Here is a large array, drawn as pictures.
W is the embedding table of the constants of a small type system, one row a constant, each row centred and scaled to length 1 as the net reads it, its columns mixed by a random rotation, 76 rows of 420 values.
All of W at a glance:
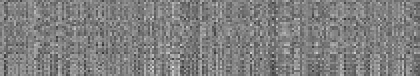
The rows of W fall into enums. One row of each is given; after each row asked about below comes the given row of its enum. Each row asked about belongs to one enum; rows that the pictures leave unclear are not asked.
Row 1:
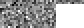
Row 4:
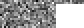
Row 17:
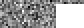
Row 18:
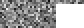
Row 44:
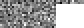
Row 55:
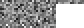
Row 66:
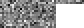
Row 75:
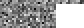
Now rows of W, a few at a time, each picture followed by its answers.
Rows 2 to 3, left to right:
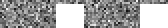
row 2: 18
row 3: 66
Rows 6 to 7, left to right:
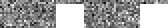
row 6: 66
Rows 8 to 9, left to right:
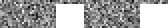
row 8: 17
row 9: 18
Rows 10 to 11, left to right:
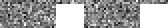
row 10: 44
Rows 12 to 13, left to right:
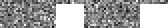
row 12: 44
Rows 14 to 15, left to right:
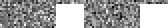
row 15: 17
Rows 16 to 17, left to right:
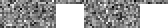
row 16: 66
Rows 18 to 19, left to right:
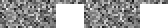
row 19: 18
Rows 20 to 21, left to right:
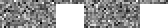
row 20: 4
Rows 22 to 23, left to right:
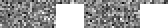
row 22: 44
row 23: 75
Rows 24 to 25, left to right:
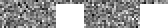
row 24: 4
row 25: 44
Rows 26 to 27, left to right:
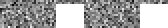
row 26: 1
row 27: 18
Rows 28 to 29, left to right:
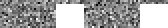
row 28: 75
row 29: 1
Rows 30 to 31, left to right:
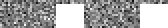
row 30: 44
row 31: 18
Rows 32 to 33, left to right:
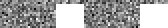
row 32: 75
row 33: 44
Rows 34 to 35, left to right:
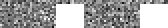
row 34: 44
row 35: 75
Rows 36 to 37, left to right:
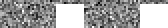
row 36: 17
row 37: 1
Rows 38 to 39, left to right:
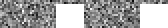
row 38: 17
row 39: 18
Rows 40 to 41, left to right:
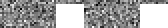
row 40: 66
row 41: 1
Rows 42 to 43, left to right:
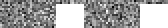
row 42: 44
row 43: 17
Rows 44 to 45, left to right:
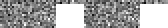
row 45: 44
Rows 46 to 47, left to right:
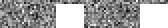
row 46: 17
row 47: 66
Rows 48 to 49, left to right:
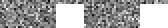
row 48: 18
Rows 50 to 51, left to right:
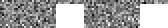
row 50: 55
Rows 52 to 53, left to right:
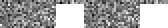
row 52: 44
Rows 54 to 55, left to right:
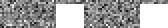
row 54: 66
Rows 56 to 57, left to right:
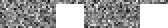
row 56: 18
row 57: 66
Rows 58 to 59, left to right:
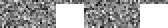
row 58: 4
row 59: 1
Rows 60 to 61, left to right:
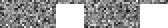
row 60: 55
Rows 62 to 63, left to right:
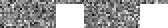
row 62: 66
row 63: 44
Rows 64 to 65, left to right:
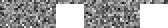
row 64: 55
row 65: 75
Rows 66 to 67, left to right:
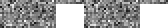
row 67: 66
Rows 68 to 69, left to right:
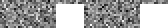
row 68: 18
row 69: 55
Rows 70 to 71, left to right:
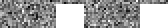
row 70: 17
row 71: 66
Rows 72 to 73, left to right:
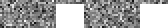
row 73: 18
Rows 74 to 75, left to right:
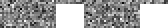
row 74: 66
